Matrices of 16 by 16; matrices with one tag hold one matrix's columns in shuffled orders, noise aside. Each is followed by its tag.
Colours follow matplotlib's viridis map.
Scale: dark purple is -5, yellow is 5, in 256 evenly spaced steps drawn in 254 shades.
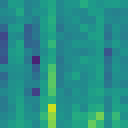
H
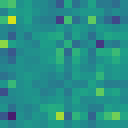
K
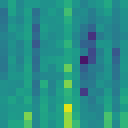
H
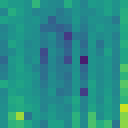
H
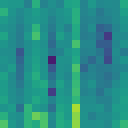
H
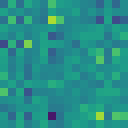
K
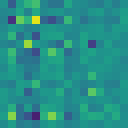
K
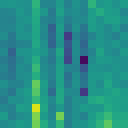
H
